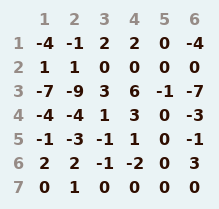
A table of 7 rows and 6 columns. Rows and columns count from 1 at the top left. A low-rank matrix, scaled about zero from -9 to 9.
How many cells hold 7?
0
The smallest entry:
-9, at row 3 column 2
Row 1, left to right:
-4 -1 2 2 0 -4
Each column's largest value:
2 2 3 6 0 3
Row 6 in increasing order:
-2 -1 0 2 2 3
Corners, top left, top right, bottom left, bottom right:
-4 -4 0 0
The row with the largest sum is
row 6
